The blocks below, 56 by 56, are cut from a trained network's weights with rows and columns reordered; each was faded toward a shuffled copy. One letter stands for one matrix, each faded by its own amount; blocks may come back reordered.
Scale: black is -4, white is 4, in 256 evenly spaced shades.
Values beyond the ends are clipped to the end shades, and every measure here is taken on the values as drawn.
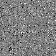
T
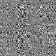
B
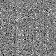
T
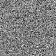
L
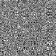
B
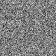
L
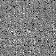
T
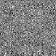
B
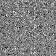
T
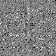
T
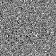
L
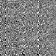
B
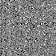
T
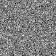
L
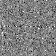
T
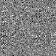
B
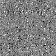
T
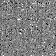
T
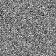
L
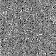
T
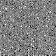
T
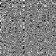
B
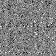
T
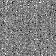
T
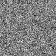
L
